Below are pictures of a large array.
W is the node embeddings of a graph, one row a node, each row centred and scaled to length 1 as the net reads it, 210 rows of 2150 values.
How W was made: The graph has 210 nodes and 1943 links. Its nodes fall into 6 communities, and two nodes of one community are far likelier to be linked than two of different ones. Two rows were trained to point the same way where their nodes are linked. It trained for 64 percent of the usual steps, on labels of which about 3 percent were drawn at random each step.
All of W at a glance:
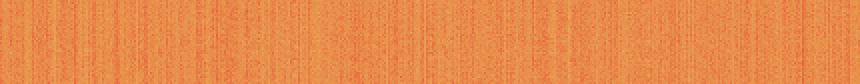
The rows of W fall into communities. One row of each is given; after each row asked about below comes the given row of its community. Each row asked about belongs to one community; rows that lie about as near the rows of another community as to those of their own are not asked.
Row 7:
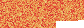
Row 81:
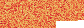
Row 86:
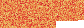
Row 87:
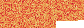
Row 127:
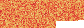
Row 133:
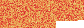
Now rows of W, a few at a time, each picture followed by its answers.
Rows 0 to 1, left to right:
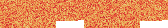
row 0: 133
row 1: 87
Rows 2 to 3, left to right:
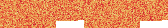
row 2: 127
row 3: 81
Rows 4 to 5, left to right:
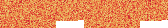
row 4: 81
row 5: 127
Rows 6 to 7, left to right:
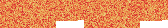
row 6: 81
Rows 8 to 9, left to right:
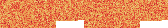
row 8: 81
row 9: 86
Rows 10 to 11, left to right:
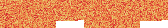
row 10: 7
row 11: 86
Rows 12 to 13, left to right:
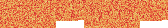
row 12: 7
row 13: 133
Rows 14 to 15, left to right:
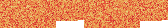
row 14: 127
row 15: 86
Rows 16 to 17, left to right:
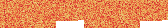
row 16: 7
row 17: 86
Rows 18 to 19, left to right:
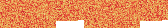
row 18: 127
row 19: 127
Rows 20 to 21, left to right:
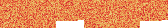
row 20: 86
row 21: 133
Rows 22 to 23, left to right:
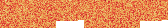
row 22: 81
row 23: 127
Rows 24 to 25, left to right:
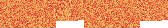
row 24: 7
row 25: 86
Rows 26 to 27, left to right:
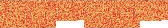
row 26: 127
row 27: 87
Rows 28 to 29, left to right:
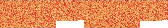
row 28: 87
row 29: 7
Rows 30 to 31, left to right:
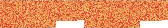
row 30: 87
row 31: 127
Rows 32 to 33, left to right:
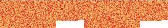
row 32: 127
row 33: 86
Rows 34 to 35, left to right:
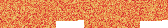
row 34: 86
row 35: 7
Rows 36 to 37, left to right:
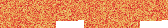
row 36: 7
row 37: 87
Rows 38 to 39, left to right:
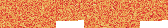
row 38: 7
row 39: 133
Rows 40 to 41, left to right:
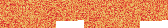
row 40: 81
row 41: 133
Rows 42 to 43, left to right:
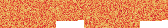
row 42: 86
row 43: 133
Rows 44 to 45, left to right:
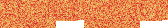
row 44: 127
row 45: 7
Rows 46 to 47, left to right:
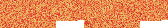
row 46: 87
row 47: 133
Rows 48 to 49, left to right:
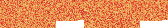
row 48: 133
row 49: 127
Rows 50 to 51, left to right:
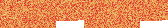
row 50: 86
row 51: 81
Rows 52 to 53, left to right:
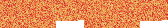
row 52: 87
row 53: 133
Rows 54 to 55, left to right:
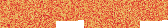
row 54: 81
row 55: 127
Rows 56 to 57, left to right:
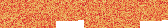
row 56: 86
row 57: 87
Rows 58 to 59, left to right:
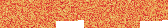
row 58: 81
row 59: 7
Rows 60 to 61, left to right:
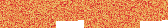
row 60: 81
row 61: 133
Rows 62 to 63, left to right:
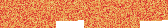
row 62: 86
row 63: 127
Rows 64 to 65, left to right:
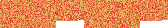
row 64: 133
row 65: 127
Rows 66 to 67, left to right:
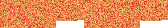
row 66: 86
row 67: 127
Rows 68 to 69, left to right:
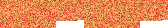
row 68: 86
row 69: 7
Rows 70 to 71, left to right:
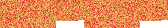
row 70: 133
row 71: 133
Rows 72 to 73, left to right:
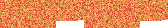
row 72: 86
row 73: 133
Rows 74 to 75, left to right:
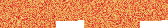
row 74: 86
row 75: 81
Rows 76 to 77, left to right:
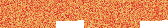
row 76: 133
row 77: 127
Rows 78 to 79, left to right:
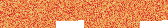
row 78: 127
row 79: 133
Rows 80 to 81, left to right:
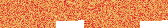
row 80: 133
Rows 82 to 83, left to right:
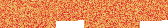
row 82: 127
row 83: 133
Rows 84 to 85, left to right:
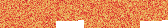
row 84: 7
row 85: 127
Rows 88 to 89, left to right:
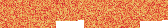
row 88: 87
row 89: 86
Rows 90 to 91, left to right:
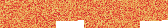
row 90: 81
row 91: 87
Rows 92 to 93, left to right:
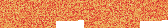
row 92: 127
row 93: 133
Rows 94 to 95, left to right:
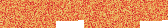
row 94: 127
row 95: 81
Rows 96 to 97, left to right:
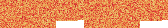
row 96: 87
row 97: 81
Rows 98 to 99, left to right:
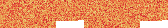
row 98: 81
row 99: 7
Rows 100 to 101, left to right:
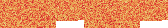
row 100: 86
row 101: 86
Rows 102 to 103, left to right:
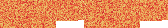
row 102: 127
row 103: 86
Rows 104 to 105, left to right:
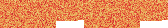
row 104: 127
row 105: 86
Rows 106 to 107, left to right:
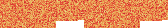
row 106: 81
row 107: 86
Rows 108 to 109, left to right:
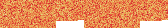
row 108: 81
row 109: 87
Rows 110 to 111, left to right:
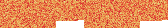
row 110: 86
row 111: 133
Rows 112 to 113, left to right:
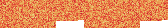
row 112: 81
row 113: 86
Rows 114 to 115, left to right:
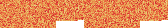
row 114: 87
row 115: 87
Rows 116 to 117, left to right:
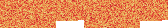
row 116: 81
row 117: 133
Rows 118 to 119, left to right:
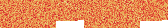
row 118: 87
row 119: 133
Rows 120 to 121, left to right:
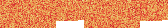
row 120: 81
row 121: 7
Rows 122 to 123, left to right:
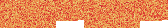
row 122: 86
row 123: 133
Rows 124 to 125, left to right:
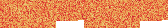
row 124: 133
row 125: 86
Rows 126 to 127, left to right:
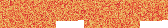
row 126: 127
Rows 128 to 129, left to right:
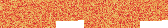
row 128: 127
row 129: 81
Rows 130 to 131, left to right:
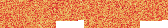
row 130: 7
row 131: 127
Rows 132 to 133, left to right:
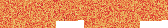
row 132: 133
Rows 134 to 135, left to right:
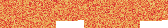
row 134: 87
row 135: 87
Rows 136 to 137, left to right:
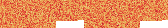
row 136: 133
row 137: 7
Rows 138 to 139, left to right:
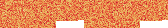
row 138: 81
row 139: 127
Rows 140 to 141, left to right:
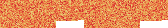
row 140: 81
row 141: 81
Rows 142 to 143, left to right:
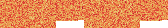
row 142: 7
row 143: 127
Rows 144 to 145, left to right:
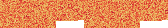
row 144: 127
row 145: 127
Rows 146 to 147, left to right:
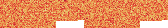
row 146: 81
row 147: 86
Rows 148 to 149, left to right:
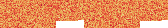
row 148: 7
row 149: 86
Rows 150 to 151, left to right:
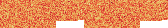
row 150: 86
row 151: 86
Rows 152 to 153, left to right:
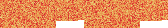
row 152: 86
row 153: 81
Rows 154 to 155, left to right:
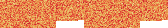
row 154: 7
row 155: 86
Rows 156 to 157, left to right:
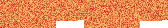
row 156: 81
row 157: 133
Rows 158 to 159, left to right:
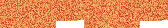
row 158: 133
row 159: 133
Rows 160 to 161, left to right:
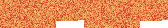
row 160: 86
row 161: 86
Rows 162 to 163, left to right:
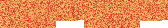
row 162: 127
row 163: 86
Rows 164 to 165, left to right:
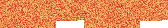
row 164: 81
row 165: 127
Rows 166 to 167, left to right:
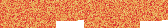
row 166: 86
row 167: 86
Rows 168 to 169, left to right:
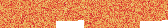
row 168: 87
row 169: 133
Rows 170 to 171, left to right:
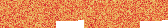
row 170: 7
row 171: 81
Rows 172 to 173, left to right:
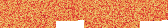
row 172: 127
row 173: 133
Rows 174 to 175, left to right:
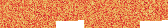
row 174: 81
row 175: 81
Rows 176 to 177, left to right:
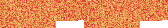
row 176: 133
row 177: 133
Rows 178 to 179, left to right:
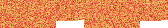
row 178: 7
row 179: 133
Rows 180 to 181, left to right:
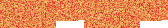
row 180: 127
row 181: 86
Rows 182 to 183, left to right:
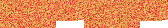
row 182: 7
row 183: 7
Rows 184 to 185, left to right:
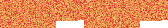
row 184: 87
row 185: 86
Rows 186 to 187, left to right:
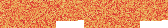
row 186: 127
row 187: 87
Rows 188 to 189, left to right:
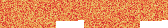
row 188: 133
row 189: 7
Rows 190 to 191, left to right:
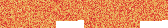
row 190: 133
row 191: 133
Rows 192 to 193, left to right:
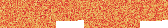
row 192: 133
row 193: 7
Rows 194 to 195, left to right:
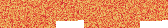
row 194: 127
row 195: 7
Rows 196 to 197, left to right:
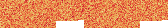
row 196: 7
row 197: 81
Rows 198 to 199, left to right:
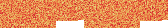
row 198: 87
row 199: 127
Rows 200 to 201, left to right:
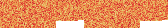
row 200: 87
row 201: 127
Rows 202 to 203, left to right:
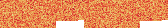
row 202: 7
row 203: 81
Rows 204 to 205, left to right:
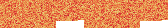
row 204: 87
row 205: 86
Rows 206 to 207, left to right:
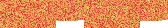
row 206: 127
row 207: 7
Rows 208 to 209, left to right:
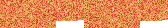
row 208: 81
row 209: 7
